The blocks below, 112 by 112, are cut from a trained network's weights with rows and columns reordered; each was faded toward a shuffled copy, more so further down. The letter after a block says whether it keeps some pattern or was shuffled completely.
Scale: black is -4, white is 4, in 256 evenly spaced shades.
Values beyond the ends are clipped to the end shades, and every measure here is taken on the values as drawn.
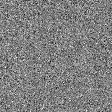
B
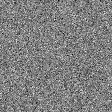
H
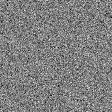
B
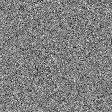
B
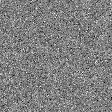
H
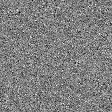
B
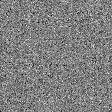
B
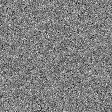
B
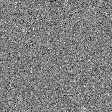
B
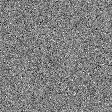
H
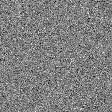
H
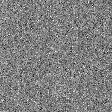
B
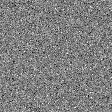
H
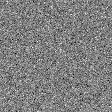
H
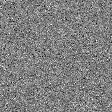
H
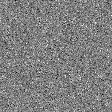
B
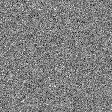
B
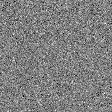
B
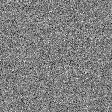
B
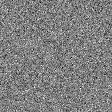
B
